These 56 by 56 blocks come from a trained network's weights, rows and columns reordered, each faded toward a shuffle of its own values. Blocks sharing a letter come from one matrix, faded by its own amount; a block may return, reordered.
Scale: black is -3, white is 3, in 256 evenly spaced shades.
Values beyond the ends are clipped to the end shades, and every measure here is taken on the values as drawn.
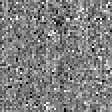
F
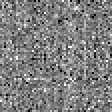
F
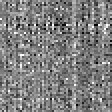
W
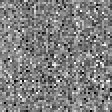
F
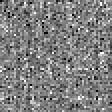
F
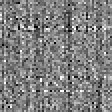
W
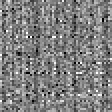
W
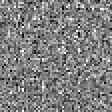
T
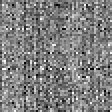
W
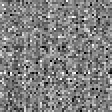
F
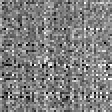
W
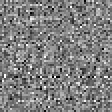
T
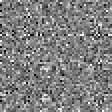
T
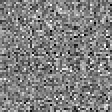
T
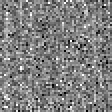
F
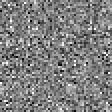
T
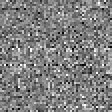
T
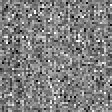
F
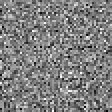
T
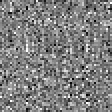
T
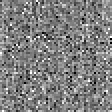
F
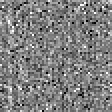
F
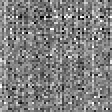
W
